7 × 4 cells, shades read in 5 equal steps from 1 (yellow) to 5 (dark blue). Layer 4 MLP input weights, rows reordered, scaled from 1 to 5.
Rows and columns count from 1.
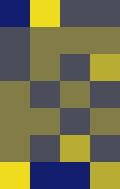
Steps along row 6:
up down up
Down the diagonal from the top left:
5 3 4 4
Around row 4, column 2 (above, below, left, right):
3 3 3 3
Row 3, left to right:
4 3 4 2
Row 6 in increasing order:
2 3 4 4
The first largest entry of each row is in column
1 1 1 2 3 2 2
